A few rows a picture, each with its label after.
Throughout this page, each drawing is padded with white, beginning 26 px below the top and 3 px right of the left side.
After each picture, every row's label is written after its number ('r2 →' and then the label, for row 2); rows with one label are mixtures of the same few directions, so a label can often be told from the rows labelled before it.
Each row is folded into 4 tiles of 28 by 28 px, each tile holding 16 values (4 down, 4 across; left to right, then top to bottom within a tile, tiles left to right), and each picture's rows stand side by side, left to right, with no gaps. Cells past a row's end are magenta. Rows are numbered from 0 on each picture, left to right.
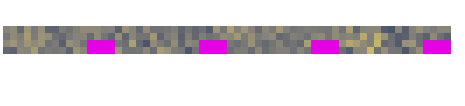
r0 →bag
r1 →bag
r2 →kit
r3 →bag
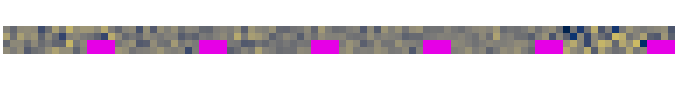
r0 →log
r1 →bag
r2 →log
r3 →bag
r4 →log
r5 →kit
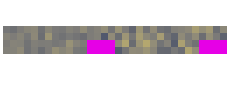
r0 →log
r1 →bag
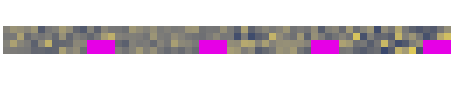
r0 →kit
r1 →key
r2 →log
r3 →kit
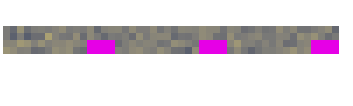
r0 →log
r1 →kit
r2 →key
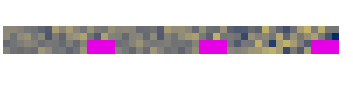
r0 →log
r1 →log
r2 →kit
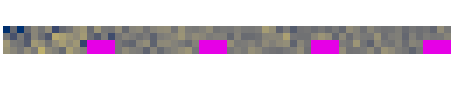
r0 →kit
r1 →bag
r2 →log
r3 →bag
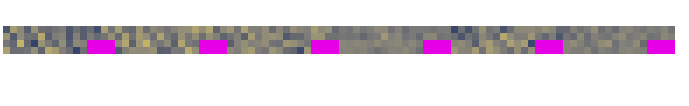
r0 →bag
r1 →bag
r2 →kit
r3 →log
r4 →kit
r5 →kit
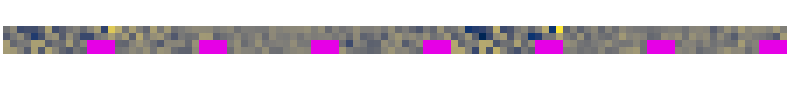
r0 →key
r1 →kit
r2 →bag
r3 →bag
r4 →key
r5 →kit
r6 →log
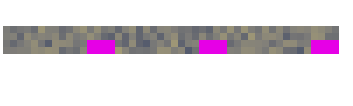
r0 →kit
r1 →bag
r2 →kit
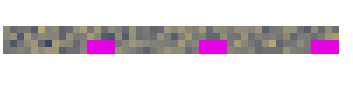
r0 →kit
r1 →log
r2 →kit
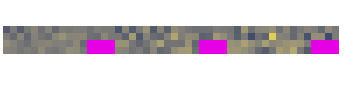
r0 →kit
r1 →kit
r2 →log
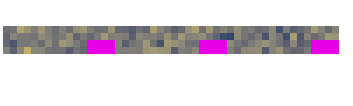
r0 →key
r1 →kit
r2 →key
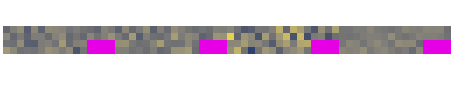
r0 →bag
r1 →kit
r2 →key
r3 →kit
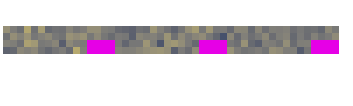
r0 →bag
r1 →kit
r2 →bag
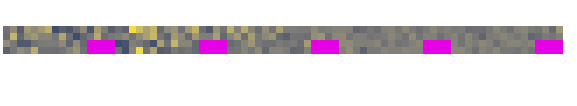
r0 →log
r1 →key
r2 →kit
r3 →key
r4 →key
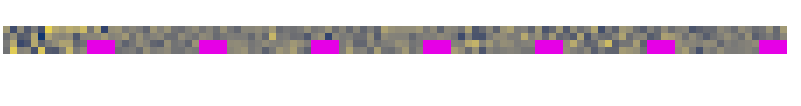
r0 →bag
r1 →kit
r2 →log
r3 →bag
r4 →log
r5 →kit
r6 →key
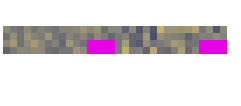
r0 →bag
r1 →bag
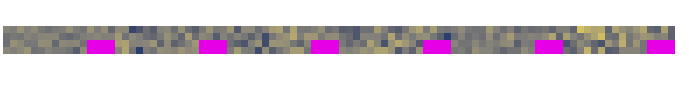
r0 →kit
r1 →key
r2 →bag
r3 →kit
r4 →log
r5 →key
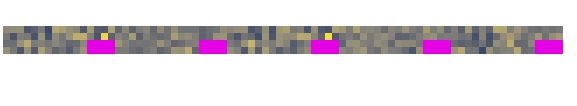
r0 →log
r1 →kit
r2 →log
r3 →kit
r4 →bag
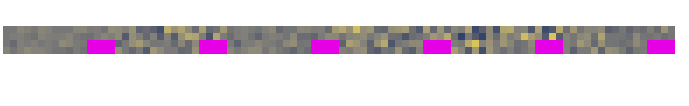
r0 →key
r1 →log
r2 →key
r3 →kit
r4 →log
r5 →bag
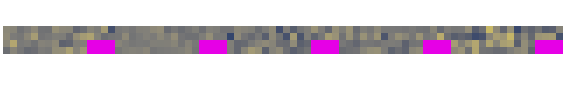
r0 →key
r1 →log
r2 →key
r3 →log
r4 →log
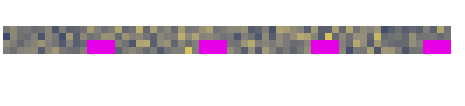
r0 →key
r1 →bag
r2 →log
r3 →bag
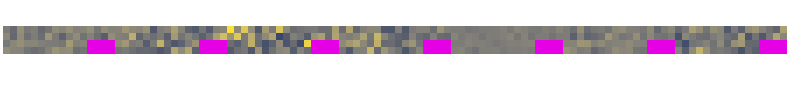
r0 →log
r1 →kit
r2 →kit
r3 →bag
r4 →key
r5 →log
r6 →key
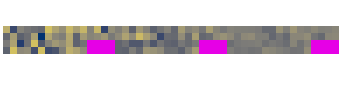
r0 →bag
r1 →log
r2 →log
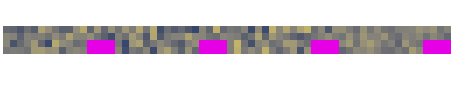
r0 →kit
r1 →bag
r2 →bag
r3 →bag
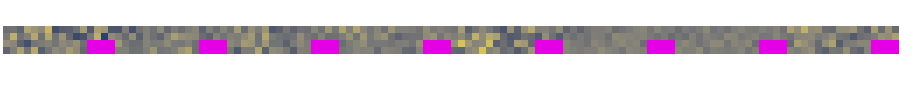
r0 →log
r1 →kit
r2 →bag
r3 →kit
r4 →bag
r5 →kit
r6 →kit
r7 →kit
